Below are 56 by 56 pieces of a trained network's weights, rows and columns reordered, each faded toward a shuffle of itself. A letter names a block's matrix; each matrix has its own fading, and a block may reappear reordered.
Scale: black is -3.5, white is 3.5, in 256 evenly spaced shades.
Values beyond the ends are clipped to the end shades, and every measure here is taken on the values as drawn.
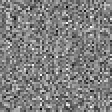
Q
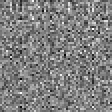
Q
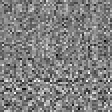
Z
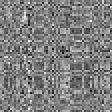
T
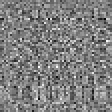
Z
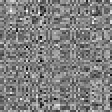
T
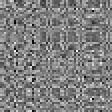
T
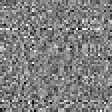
Z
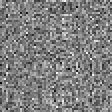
Q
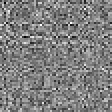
Z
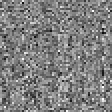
Q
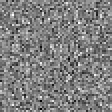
Q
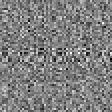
Z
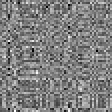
T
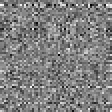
Z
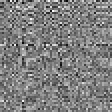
Z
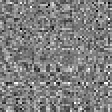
Z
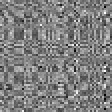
T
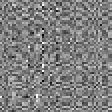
T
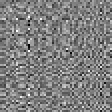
T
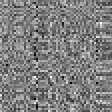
T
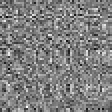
Z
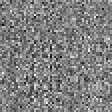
Q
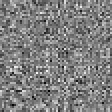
Z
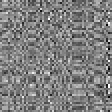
T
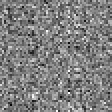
Q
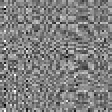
T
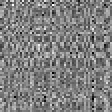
T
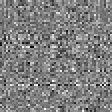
Z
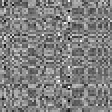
T
